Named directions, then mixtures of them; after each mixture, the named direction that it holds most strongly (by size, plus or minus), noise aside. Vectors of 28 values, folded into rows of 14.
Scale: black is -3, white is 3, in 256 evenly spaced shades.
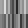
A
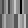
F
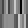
F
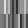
A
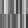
A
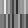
A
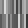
A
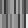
A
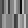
F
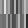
A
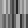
A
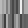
A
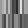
A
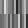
A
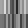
A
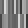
F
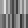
A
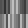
A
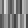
F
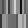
F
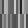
F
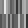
A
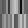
F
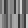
F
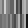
A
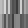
A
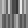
F
